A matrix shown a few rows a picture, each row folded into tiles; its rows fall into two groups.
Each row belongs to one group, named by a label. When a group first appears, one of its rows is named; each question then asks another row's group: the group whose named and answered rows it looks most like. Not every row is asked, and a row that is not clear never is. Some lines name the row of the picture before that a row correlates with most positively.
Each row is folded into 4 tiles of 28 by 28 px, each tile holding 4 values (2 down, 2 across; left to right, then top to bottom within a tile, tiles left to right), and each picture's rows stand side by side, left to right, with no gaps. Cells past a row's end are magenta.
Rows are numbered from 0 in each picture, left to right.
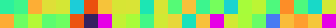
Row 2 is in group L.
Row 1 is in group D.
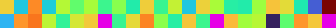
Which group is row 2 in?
L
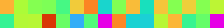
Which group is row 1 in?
D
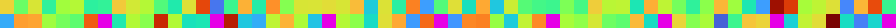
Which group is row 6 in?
L
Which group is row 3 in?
D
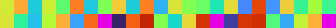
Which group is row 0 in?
D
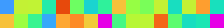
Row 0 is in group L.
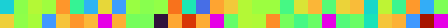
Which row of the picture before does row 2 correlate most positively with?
1
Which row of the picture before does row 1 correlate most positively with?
0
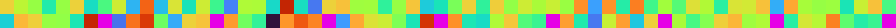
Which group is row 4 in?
D
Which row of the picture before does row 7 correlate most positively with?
2
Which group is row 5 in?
D
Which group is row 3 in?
D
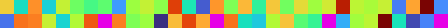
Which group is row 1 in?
L
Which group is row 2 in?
D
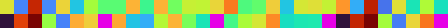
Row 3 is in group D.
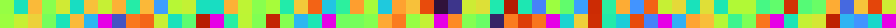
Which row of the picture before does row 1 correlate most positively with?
3
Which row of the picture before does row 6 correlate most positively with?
3
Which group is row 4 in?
L
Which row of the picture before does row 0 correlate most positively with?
0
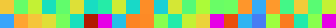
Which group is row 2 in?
D
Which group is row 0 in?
D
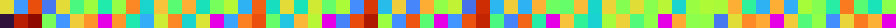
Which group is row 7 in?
L
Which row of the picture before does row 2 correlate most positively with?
1
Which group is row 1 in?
D
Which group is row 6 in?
L
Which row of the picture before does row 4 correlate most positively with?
1
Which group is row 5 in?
D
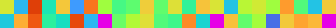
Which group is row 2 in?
L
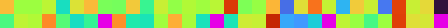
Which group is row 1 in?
D
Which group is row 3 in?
L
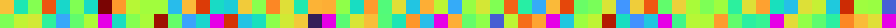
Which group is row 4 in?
L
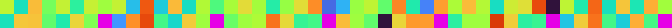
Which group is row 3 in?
L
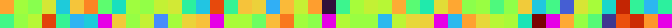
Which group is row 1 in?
L
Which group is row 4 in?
D
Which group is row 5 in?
L
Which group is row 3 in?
L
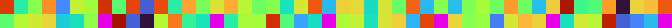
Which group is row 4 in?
L
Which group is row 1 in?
D
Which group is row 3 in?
D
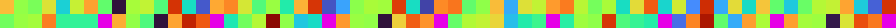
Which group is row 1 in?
L
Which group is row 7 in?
L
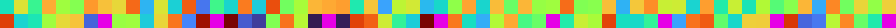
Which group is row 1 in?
D
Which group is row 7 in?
D
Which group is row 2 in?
D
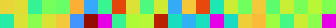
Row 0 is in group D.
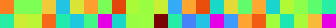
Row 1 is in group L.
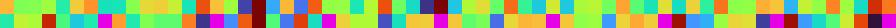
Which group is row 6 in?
D
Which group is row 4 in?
L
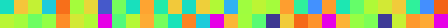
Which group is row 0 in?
L
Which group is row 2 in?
L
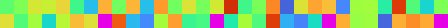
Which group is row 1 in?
D
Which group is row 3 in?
L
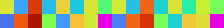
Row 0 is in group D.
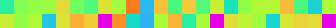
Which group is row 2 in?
L
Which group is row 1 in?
D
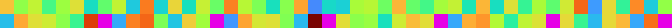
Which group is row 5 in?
D
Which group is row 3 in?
L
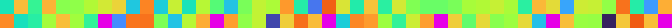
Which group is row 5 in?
L
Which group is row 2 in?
L
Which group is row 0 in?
D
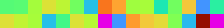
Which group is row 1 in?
D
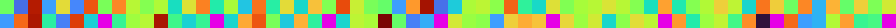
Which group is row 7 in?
D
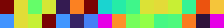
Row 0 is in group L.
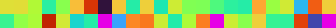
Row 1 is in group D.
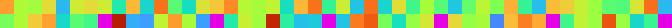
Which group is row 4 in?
L
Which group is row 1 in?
D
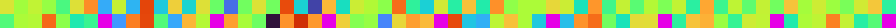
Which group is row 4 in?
D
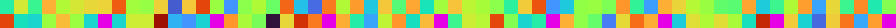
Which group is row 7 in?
D
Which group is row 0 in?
D
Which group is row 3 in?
D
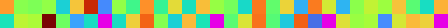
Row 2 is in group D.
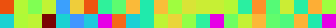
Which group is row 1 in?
D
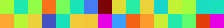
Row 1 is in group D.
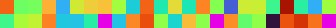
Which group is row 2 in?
L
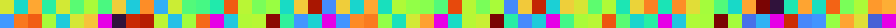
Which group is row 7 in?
D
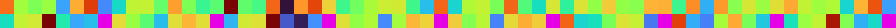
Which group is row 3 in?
L
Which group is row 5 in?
D
